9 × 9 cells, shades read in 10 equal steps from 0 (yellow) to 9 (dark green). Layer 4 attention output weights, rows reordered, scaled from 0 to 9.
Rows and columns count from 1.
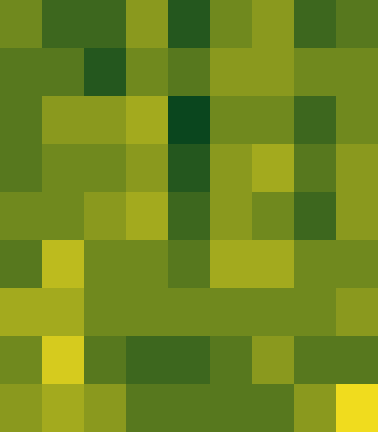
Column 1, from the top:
5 6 6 6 5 6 3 5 4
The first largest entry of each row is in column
5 3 5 5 5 1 3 4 4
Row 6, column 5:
6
